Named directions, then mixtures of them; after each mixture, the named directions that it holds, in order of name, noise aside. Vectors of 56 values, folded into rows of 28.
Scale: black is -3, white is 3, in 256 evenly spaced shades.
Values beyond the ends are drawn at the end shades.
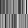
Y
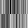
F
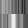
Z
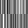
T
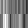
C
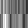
C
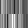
F, T, Z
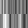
C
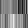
Y, Z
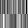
C, T, Y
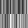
F, Y, Z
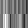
C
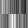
F, Z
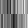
F, T, Z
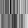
F, Z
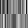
T, Y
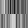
C, F, Z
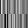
C, T, Z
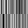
T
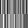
T, Y, Z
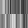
C, F, Z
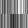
T, Y, Z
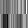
C, Y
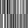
T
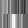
Z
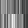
T, Z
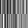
F, T, Y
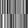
C, T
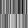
F, Y, Z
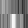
Z
